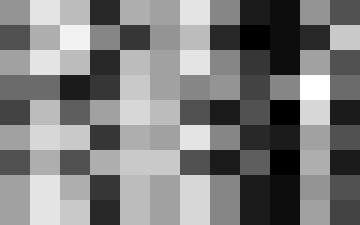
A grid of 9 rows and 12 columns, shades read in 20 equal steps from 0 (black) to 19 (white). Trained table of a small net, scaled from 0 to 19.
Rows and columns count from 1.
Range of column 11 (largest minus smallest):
16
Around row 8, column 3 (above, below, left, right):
6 15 17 4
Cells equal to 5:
3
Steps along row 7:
up down up up same down down up down up down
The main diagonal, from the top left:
11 13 14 4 16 12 6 10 2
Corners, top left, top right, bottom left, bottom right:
11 6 12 5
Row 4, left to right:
8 8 2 4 15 12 10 11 5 10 19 8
